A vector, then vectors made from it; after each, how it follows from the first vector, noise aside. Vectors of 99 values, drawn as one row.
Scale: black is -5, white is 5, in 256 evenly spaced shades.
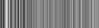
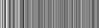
sign-scrambled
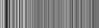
negated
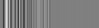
partly zeroed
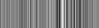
wrapped around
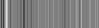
partly zeroed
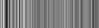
negated
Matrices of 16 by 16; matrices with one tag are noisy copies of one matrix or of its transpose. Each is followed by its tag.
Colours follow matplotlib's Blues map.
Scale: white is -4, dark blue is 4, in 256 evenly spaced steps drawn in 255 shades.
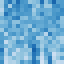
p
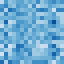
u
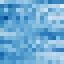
p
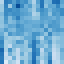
p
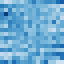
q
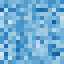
u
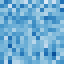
u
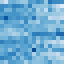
p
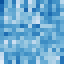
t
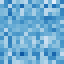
u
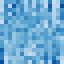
q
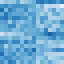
p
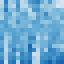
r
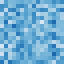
u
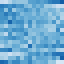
q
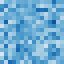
u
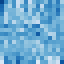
t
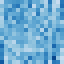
q
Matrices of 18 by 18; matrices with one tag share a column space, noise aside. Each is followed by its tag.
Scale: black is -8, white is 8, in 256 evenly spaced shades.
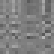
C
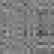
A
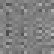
A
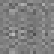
A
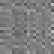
A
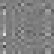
A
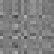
C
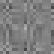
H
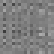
A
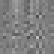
C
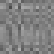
H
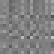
C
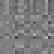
C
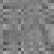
H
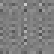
A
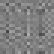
A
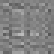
A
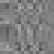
H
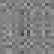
A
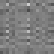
A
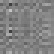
A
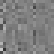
H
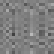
A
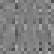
H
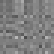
C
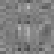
H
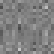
H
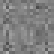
H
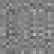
A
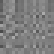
C
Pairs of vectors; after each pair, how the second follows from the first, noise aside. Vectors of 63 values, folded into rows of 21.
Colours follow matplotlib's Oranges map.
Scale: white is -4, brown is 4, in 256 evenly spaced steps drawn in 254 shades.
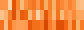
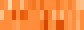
partly zeroed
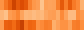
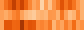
copied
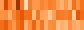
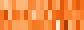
reversed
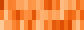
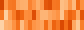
copied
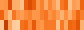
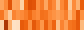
copied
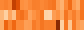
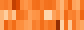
copied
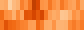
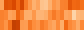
wrapped around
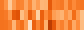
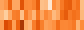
shuffled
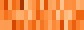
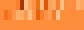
partly zeroed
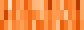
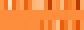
partly zeroed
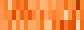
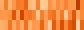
copied
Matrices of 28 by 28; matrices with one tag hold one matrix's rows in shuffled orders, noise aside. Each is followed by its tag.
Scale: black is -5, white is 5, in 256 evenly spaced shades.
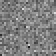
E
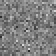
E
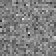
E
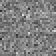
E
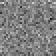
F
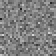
F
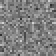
F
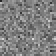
F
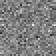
F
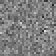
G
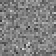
E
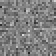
E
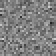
F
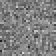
E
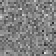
G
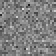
E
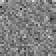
F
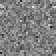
F
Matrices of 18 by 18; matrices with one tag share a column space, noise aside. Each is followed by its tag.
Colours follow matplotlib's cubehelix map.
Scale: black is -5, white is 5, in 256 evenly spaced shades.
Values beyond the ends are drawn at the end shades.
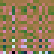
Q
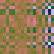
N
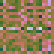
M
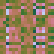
N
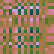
N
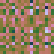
N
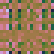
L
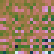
Q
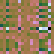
M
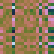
N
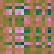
N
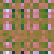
L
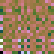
Q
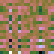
Q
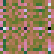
M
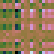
L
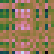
L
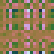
L
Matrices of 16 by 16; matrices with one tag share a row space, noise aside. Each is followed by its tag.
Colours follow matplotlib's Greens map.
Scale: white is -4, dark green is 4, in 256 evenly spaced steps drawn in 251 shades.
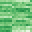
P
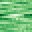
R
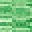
P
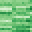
P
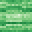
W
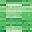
W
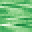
R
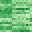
P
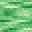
R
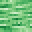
R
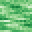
R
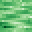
R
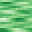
R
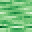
R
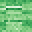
W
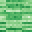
W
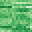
P
